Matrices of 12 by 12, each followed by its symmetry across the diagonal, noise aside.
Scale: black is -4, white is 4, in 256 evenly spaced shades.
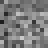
neither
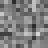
antisymmetric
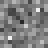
symmetric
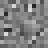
antisymmetric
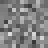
neither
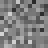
antisymmetric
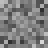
symmetric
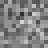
neither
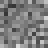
symmetric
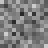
symmetric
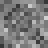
symmetric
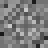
symmetric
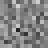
neither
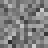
antisymmetric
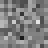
antisymmetric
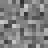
antisymmetric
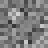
symmetric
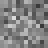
neither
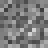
symmetric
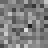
antisymmetric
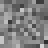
antisymmetric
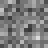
symmetric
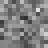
neither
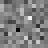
antisymmetric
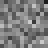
neither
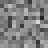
neither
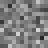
neither
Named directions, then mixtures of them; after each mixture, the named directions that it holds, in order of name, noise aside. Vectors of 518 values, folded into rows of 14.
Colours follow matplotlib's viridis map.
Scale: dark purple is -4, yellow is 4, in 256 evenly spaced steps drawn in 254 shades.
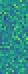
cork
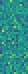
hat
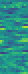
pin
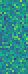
cork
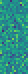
hat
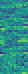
hat, pin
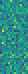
hat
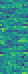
hat, pin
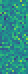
cork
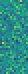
cork, hat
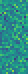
cork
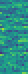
hat, pin
